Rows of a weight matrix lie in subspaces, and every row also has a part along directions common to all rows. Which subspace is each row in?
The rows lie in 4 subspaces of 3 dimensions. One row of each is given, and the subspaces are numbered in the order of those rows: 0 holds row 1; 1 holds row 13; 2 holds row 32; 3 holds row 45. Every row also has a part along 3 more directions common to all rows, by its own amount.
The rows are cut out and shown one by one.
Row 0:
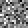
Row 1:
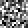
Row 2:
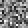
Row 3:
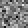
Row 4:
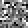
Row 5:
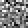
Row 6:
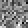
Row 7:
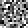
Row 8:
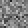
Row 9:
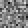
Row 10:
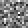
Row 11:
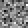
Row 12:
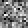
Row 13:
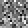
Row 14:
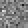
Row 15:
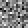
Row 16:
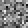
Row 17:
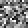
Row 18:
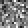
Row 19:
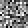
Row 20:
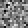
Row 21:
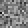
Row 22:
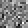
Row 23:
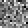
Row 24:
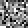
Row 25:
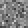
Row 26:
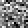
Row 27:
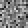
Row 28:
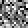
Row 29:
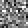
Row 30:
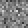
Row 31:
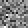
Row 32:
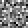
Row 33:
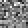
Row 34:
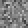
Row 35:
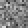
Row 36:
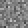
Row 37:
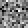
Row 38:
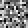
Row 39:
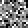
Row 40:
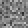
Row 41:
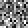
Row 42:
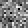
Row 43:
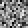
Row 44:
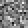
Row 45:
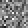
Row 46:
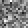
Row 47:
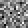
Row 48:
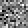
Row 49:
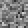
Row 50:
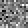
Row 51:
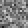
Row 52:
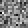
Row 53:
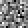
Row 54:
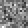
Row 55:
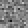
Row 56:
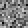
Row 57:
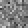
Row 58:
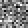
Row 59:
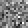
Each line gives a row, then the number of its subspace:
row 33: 1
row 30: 0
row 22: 3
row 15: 0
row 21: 2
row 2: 2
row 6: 3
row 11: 2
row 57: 0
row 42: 1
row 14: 3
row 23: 1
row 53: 2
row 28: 3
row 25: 2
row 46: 0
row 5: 0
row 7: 1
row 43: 2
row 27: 2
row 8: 3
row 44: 0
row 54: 0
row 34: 1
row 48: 3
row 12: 1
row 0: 3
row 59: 3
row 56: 2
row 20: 1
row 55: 1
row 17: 3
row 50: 3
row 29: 0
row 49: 2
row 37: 0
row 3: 3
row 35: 0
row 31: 3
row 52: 2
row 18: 2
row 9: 0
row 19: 2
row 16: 3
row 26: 0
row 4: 1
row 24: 0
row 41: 1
